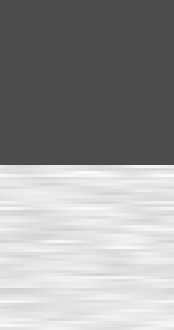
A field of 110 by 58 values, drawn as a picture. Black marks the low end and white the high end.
It is made of 2 by 1 panels. Panel 1,1: low, flat. Panel 2,1: very high, streaked across, faint in contrast.
